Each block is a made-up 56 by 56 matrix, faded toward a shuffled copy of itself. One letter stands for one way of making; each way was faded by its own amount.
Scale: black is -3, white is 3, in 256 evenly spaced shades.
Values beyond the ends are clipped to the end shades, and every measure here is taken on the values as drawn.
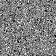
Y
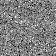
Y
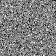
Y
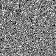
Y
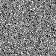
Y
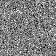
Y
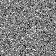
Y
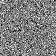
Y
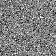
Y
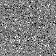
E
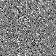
E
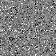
E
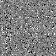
E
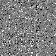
E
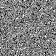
Y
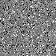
E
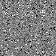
E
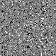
E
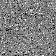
E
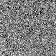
Y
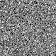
Y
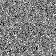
Y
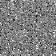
E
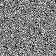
Y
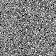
Y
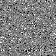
E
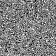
Y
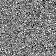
Y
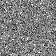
Y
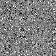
E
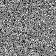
Y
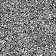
Y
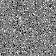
E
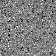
E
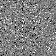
E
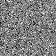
Y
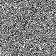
Y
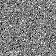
Y
